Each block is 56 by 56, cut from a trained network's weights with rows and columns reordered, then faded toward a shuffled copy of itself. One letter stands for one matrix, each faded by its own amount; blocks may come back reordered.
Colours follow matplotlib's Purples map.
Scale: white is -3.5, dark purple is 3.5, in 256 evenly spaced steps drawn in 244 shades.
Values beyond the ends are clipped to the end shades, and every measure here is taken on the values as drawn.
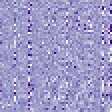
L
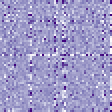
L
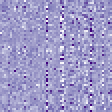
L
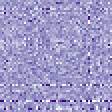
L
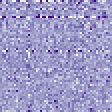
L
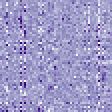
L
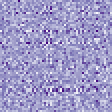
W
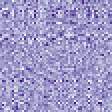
W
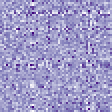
L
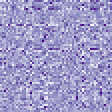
L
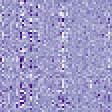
L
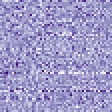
W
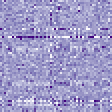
L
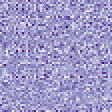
W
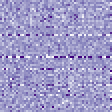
L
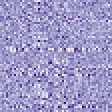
L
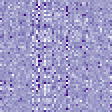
L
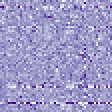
L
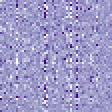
L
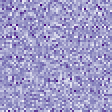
W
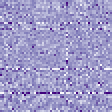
L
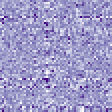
L
